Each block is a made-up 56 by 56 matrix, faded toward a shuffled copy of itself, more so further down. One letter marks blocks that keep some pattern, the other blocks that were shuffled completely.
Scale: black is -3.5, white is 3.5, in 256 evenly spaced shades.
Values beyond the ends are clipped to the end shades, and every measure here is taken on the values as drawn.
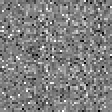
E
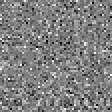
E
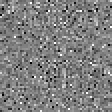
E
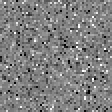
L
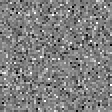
L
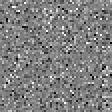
E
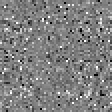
E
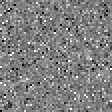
L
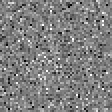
L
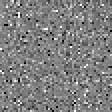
E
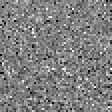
L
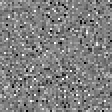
L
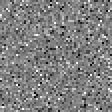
L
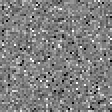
L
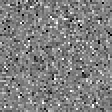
L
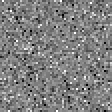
L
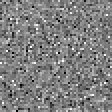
L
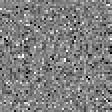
E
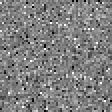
L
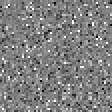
E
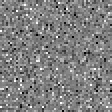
L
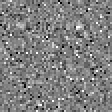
E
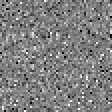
E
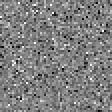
L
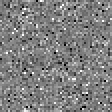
E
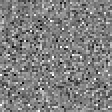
E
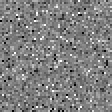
L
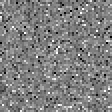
L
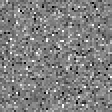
L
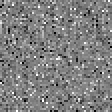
E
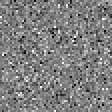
E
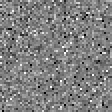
E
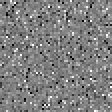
L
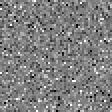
L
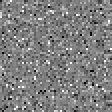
E
